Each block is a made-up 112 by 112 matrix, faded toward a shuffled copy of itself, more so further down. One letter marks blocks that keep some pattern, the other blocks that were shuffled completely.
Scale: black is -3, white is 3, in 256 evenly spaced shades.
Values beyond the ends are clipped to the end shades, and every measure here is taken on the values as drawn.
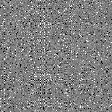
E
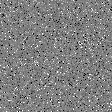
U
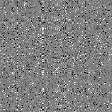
E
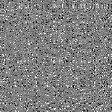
E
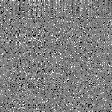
E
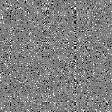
E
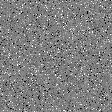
U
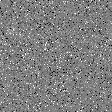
U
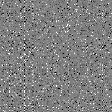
E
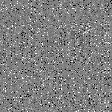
E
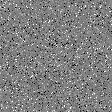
U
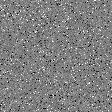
U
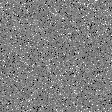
U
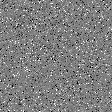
U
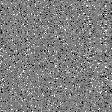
E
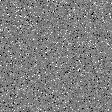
U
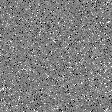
U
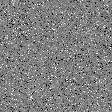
U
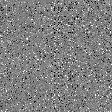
E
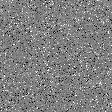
U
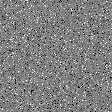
U
